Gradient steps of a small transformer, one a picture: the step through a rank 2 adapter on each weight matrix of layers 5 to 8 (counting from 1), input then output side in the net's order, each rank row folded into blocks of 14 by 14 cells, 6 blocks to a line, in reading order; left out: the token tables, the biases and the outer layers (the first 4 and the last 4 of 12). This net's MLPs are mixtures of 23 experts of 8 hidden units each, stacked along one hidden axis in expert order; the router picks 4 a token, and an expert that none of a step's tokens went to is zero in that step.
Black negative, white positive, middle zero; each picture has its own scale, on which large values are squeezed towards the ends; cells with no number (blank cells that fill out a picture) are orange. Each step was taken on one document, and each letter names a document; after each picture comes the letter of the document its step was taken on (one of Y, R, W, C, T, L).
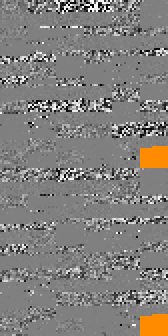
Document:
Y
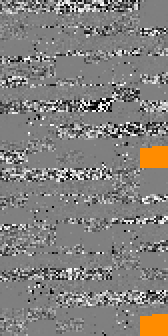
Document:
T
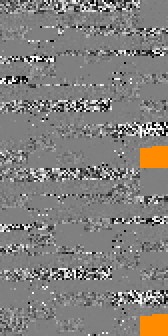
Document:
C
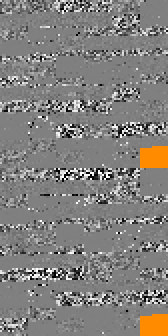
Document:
Y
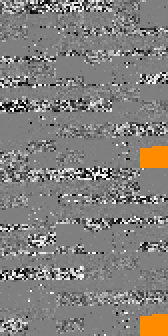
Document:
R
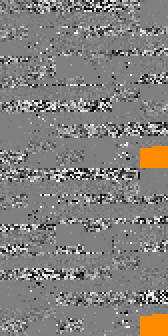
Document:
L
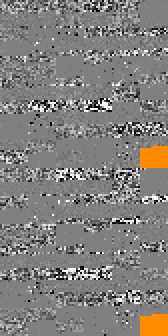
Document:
T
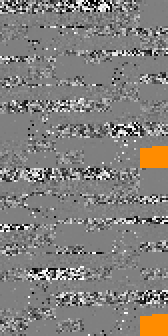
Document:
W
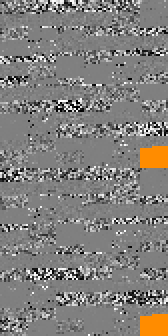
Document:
C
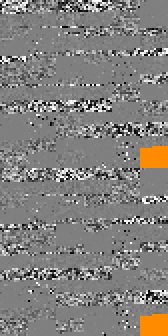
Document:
T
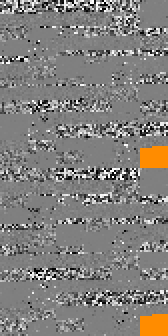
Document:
W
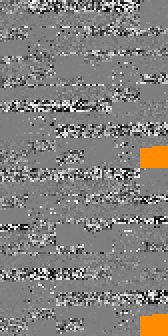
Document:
R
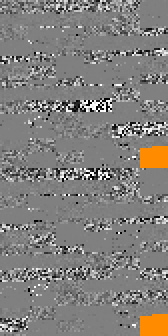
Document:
Y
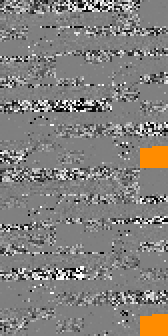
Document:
R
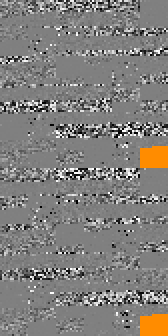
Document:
R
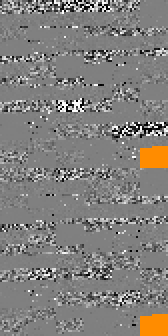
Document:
Y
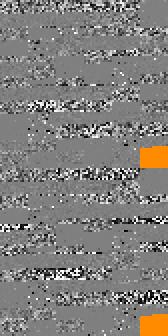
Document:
W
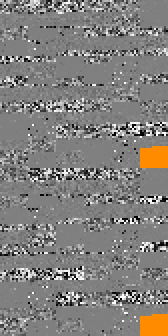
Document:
W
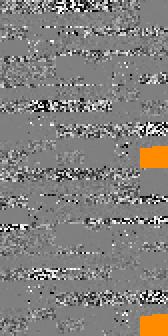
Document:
R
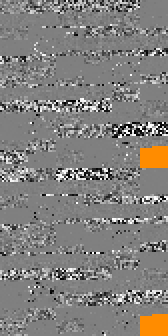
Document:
T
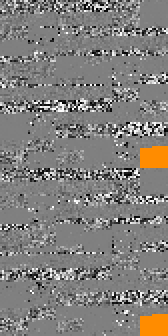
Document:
L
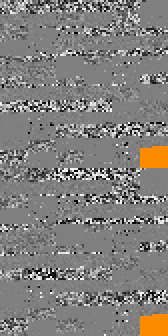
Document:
L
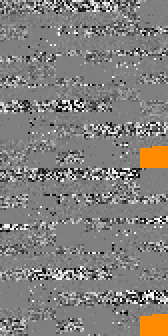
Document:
R
